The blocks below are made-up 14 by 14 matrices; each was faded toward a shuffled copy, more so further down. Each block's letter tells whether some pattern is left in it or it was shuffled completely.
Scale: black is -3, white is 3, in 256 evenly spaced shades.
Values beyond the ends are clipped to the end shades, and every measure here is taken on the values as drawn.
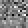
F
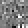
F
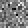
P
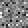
P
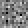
F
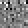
F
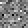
P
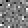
P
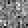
P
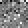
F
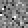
P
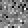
P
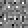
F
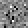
P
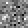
F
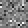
F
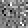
P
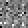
F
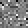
F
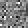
F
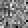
P
